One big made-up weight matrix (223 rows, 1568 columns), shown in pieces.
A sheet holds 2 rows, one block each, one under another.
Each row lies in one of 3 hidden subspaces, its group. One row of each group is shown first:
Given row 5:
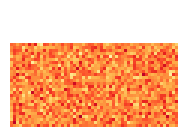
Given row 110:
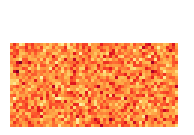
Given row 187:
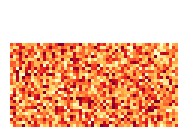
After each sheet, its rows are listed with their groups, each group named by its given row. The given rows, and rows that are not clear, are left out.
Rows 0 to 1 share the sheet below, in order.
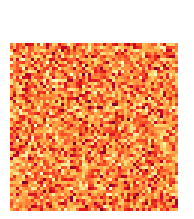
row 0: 187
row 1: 110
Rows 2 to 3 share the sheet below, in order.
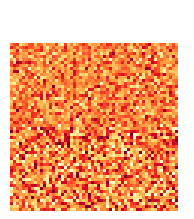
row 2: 110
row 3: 187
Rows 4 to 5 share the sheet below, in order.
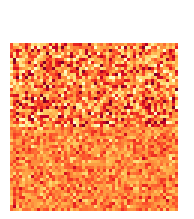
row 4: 5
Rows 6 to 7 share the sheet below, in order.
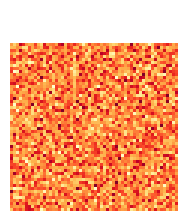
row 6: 110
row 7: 5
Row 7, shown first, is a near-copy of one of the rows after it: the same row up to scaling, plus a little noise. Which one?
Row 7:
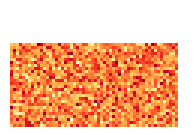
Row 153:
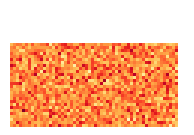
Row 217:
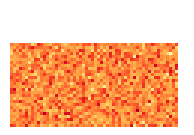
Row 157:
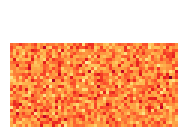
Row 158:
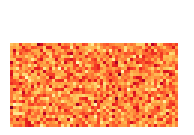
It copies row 158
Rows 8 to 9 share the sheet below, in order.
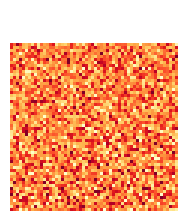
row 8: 187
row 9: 187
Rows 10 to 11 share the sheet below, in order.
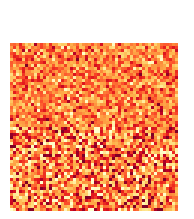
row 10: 5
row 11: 5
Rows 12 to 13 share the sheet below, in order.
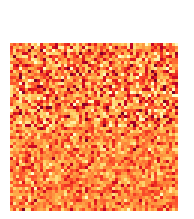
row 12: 187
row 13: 187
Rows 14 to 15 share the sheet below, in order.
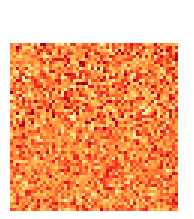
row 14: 187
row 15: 5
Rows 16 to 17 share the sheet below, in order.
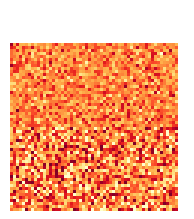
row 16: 110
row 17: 187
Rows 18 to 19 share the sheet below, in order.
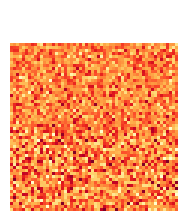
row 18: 5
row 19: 187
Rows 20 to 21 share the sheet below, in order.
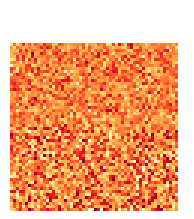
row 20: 110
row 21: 5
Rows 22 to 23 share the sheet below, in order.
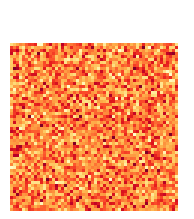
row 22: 5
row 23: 110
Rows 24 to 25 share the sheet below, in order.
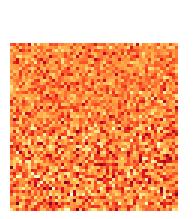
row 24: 187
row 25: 5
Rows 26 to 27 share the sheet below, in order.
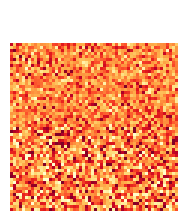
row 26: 110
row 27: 187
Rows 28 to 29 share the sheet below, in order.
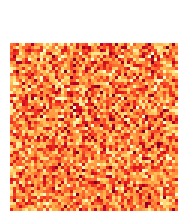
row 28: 110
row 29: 5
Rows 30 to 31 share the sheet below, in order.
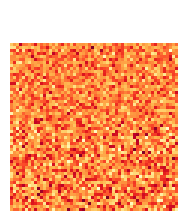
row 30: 110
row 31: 187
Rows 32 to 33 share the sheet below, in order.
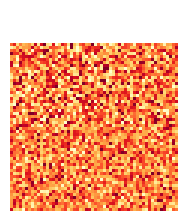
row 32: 187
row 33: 187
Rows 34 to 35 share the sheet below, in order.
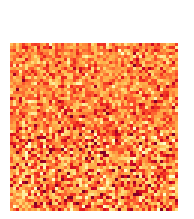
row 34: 187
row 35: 110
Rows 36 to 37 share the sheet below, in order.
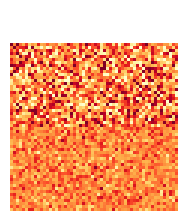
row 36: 110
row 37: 5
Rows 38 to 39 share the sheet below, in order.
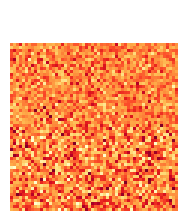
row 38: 110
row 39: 110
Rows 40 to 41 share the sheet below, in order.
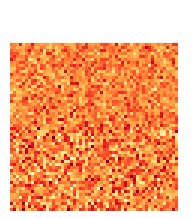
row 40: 110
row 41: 187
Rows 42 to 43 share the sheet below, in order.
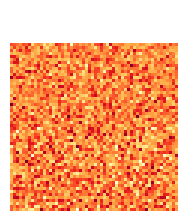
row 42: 187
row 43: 5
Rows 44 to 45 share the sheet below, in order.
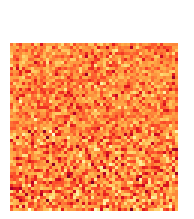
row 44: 187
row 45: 5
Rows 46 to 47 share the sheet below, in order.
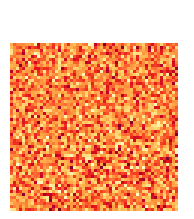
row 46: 5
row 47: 5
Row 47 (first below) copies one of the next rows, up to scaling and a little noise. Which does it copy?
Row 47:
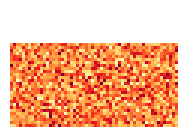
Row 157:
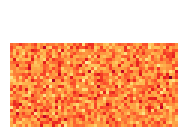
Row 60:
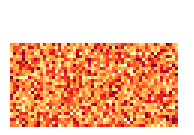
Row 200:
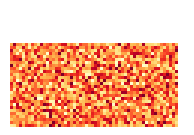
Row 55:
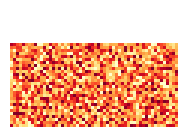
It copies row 200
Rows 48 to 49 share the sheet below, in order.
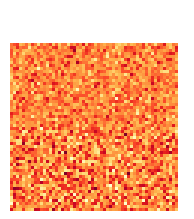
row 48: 5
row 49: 5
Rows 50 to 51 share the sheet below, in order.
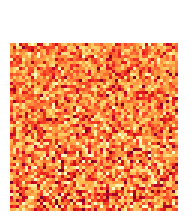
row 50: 5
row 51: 187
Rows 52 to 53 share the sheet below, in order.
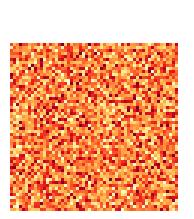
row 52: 110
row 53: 110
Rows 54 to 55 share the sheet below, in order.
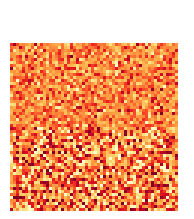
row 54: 5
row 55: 5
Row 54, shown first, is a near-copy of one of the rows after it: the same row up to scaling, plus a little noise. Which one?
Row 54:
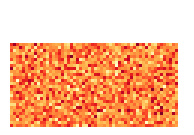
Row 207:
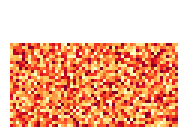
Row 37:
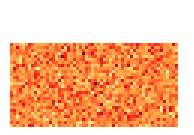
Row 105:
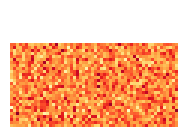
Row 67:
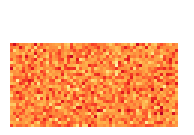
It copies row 67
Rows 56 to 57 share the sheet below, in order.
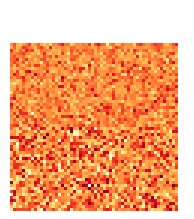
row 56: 187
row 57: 187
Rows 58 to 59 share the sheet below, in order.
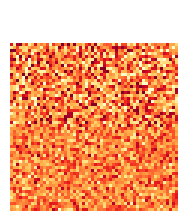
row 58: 110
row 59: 5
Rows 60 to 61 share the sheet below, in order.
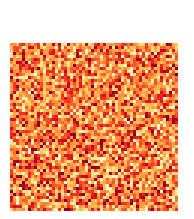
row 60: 5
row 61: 5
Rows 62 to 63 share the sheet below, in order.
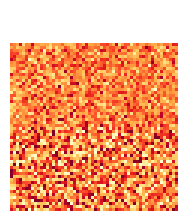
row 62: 110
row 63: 187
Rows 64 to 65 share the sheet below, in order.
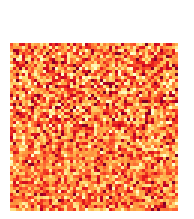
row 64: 5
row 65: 5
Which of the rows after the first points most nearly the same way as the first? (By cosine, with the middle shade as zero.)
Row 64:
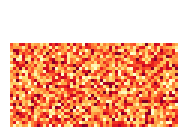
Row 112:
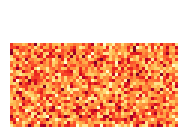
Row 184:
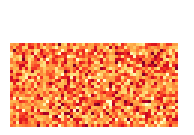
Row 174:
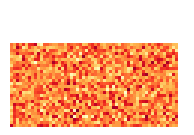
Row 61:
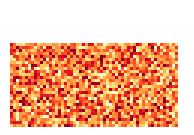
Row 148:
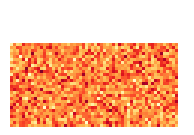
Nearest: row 184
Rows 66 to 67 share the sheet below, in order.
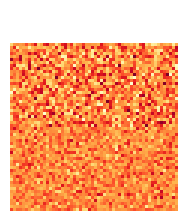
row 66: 5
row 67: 5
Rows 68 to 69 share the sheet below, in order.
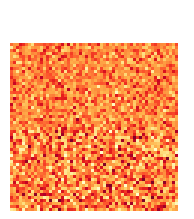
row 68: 110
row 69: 5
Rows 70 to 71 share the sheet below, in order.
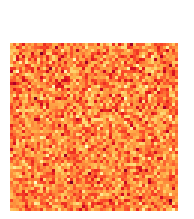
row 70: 110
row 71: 110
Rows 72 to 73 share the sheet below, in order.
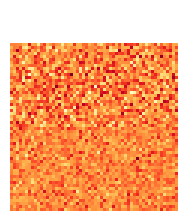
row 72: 187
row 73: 110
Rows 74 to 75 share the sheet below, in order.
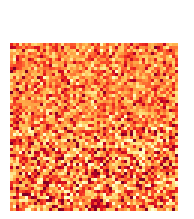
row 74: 110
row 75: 5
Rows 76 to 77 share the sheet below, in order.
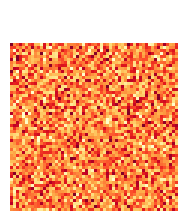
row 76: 110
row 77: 5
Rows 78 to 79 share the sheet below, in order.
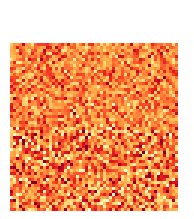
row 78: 110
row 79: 110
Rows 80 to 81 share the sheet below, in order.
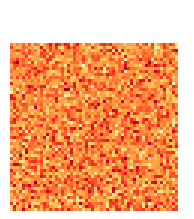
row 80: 187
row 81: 187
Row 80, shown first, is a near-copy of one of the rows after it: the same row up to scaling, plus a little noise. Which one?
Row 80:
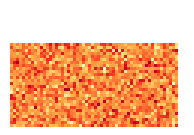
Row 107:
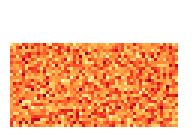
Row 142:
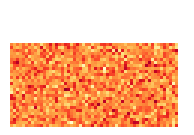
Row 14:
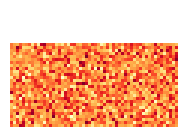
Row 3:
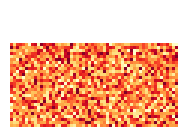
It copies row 142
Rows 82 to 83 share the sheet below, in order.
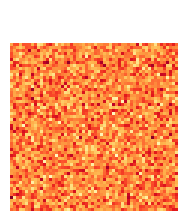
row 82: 187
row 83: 110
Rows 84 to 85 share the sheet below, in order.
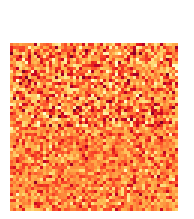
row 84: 5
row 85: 110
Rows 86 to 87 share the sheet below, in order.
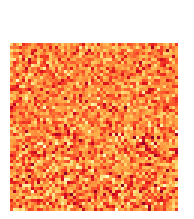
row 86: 110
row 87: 187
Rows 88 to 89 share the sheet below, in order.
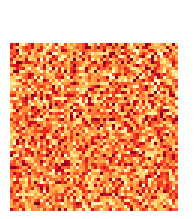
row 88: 110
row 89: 110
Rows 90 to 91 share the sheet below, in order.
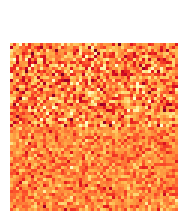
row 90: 110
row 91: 110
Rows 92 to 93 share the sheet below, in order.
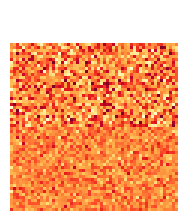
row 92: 5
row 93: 5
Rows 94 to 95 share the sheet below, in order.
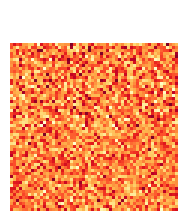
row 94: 187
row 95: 110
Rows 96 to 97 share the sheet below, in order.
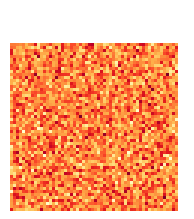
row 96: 5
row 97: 5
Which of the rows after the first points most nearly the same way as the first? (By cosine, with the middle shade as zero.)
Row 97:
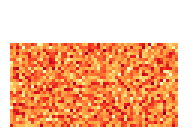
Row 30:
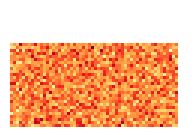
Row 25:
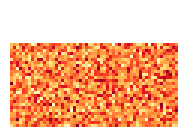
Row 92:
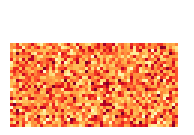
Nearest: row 92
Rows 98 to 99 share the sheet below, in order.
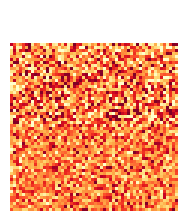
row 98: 187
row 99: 5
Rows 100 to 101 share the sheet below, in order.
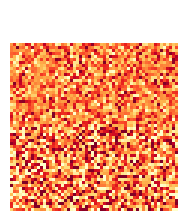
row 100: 187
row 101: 110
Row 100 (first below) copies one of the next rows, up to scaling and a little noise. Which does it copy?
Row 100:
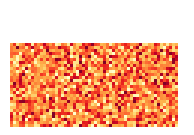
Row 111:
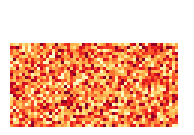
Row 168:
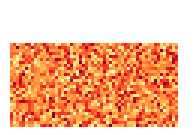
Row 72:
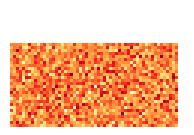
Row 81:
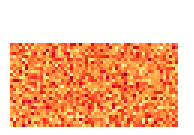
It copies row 168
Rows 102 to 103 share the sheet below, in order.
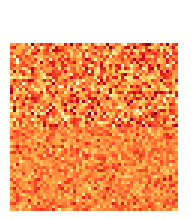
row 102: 187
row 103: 5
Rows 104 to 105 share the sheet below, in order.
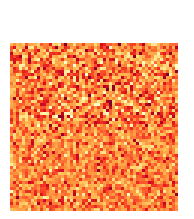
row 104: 5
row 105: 5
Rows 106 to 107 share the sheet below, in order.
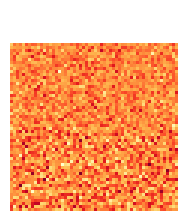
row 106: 110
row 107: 187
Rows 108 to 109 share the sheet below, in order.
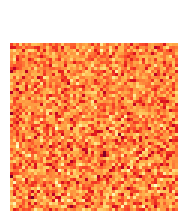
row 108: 110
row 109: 187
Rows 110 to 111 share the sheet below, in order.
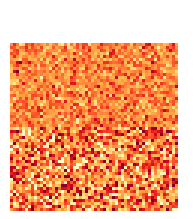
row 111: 187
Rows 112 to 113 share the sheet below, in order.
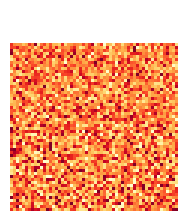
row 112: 5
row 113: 110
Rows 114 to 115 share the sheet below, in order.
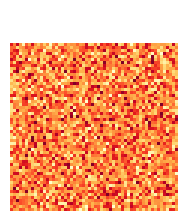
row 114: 110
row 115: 110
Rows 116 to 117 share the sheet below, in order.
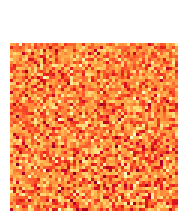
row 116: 110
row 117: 5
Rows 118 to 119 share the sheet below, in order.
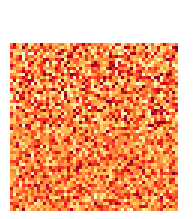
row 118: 5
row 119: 187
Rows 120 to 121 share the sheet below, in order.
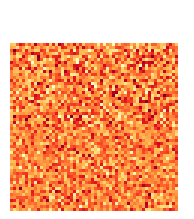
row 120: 5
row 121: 5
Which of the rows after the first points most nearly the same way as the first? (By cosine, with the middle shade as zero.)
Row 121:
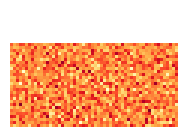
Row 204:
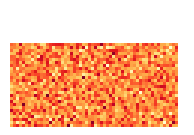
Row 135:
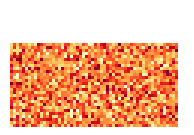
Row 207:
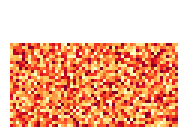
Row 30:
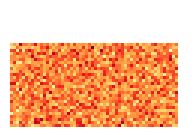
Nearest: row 207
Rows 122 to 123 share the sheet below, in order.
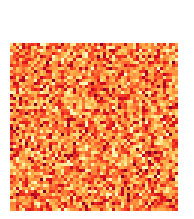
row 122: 187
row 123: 110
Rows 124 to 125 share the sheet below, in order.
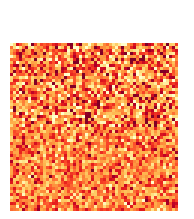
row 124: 187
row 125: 5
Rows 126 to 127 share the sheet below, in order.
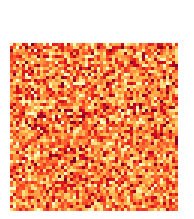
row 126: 187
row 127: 187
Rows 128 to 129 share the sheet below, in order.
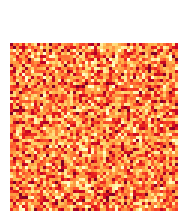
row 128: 110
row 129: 187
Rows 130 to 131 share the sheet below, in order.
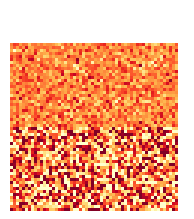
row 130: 5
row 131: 5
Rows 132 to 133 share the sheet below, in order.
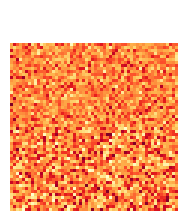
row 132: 187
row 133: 187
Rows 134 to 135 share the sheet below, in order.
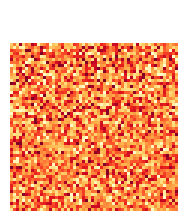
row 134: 110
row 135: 5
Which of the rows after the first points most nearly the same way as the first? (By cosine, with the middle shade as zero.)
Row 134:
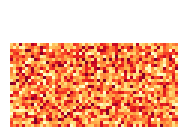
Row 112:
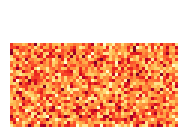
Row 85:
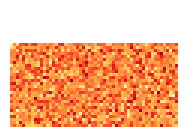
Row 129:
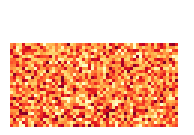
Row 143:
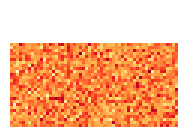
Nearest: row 85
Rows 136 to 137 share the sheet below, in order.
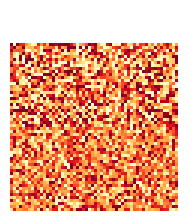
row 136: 110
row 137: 110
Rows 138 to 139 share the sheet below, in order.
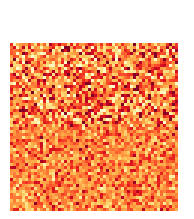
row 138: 110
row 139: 110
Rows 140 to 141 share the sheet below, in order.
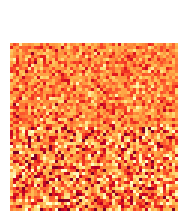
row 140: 110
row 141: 5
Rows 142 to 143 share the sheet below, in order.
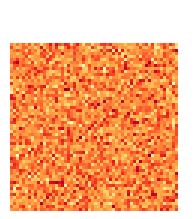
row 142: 187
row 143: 110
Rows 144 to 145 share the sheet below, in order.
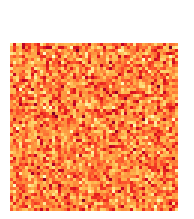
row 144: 187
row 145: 187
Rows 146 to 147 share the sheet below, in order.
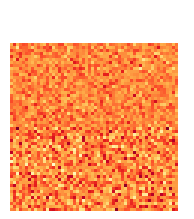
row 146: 187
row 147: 187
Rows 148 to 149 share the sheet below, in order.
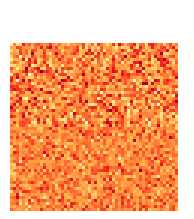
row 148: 110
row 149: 5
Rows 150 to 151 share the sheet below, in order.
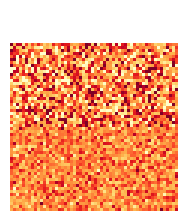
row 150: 110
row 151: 110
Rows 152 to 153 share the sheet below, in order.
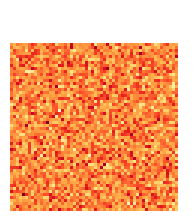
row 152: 187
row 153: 5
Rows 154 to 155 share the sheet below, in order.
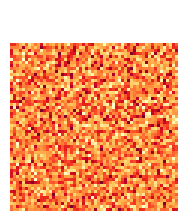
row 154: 5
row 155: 187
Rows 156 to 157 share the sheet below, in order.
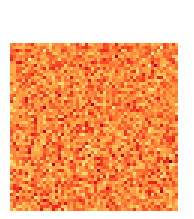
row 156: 110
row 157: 5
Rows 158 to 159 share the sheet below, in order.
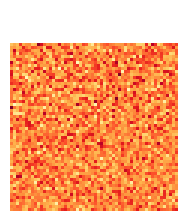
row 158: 5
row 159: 5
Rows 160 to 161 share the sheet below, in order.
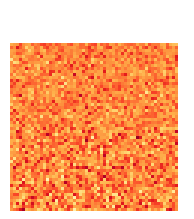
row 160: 187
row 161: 187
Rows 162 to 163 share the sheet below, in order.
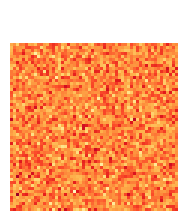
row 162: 5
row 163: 5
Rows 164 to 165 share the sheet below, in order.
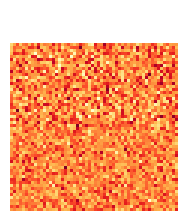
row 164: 5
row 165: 187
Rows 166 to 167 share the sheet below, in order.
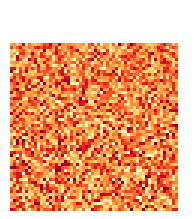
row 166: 110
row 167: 110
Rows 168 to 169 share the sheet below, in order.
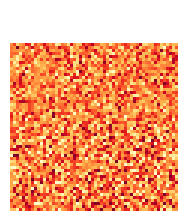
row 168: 187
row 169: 110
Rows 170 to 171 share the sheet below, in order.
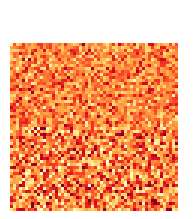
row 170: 110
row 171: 187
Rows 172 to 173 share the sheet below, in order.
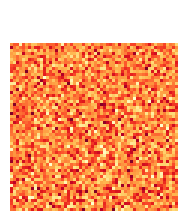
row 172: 110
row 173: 187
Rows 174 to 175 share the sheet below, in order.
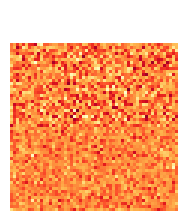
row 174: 5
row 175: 5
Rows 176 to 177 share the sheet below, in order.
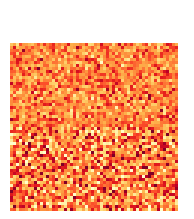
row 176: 5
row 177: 110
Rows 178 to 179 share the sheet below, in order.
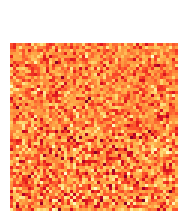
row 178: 187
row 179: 5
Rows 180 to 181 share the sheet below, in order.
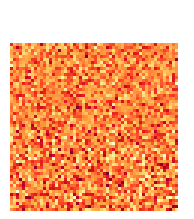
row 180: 187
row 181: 187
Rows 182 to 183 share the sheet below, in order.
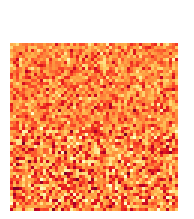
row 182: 187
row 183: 5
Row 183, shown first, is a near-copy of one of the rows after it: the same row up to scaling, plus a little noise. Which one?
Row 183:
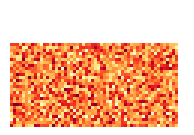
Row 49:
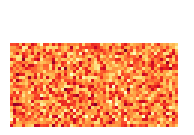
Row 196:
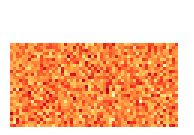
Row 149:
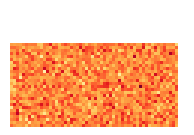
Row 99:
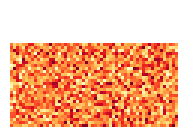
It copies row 49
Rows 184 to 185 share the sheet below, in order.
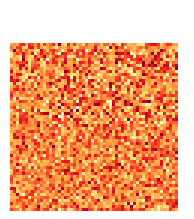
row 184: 5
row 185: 5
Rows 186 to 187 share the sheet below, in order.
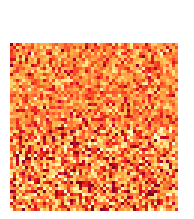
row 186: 110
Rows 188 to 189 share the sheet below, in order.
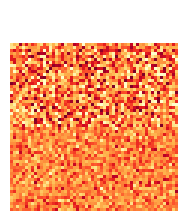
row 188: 110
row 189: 5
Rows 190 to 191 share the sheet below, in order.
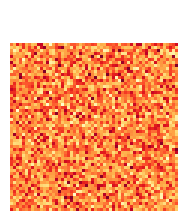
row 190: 5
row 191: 5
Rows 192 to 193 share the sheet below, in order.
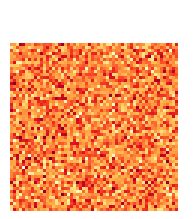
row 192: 110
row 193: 187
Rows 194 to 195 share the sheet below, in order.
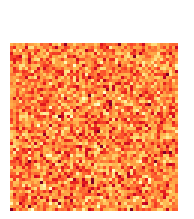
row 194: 5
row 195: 5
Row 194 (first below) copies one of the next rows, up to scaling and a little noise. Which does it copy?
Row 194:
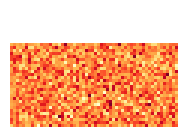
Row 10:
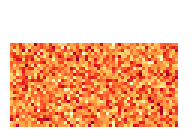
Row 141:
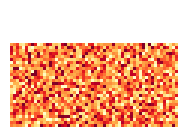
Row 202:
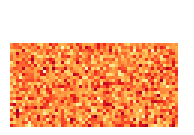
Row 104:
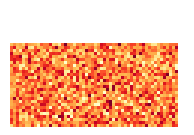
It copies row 104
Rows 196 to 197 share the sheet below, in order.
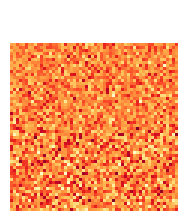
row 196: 5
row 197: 5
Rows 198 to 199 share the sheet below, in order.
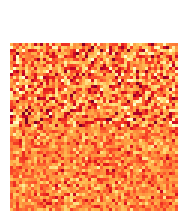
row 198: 110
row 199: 5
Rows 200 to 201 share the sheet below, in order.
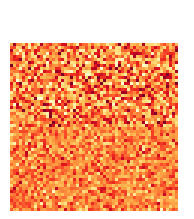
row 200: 5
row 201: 110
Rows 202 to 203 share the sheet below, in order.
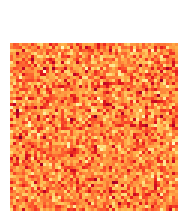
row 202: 5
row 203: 187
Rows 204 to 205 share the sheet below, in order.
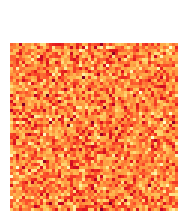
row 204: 187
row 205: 110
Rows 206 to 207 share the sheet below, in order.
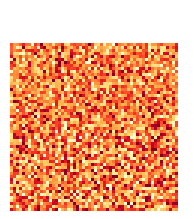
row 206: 5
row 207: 5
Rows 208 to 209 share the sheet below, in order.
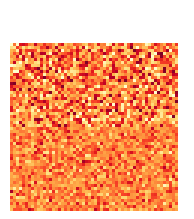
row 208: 110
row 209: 5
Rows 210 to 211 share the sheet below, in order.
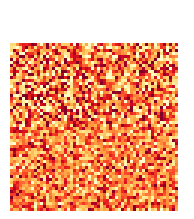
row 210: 187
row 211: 110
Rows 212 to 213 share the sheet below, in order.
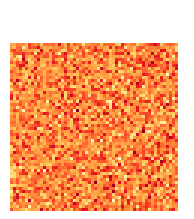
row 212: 5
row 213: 5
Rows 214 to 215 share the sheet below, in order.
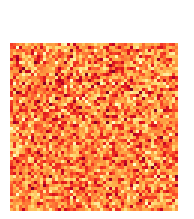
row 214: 187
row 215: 110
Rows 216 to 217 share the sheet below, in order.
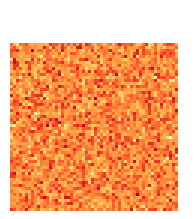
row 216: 5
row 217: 5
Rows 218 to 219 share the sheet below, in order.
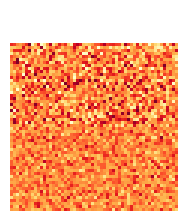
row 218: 187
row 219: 110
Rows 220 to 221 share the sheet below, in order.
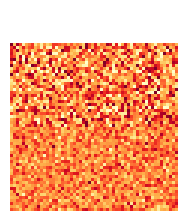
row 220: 110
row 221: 5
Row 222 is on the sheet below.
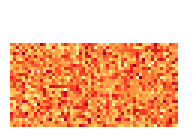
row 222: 187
